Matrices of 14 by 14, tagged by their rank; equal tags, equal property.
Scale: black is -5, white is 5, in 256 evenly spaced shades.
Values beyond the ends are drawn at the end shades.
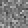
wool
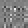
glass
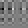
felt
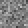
wool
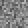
wool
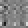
glass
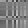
felt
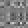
glass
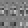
glass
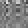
glass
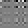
felt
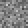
wool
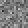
wool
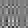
felt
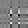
felt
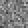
wool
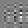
felt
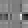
felt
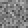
wool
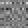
glass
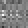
glass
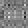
glass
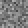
wool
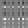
felt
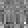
glass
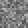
wool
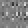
glass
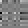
felt
